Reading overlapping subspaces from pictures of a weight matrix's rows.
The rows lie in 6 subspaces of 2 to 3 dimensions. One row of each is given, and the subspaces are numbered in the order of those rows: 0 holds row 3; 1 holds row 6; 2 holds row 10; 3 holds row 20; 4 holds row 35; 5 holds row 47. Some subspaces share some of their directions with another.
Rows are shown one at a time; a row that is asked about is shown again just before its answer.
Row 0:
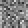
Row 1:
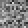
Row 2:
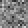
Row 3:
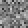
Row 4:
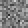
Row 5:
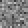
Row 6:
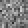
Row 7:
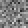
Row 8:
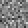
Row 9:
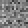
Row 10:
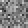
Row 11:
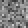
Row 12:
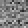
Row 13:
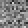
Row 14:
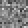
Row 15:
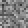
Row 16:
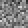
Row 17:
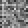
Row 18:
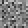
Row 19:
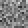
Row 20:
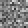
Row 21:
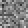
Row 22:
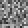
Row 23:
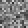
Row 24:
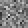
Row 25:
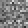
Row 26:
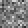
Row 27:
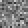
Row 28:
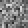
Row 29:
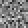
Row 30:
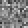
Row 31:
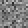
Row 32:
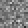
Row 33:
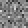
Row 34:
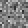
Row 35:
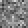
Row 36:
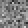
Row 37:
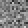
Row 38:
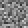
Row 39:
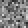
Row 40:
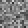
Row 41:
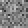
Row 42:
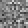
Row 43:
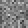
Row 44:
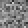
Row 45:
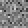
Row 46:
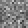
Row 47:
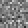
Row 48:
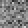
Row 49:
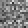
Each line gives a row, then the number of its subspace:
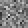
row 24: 3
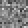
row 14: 0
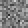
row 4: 3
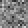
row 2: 4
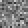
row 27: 4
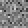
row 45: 2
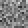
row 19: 5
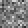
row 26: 4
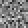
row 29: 5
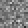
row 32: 5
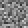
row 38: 0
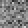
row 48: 4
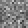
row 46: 3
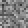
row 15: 0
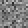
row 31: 5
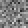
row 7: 1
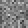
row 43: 3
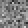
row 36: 2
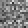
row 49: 1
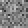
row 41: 2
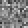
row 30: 0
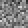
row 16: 5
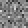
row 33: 2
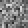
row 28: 1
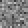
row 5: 4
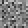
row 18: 5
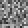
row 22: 0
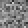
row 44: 1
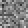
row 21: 0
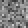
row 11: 2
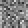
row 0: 3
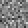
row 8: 5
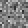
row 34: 2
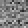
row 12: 2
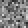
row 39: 2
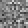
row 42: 4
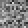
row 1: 1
